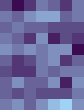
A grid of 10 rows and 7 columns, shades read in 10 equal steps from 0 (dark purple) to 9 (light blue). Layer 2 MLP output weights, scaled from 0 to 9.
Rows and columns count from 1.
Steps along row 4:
down down up down up down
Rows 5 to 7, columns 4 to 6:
5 6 6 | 5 6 2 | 5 4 5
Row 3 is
4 5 4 4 3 3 3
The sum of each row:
21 38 26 23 34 26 26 31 25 44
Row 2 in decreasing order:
7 7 6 5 5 4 4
